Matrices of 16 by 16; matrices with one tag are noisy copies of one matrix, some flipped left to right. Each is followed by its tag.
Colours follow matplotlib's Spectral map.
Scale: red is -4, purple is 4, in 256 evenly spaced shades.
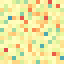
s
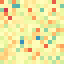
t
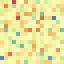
s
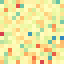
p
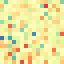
p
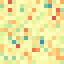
t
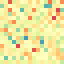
t
